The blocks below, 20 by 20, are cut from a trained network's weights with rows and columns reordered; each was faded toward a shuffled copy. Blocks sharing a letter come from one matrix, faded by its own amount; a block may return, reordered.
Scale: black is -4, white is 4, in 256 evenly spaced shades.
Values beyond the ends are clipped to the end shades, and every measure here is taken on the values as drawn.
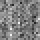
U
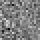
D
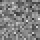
D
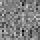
D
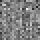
U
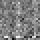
U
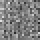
U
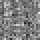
U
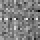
U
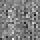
U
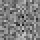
D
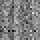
U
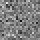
D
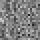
D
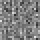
U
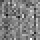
U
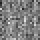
U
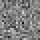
D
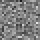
D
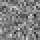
D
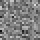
D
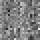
U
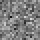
D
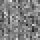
U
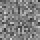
D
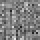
U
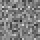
D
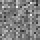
U
